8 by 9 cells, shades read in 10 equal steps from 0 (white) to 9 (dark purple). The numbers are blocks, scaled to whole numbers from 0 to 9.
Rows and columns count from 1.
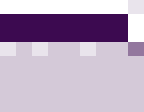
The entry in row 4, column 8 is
2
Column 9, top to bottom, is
1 0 0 5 2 2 2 2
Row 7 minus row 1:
2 2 2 2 2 2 2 2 1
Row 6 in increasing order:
2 2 2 2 2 2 2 2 2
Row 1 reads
0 0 0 0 0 0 0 0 1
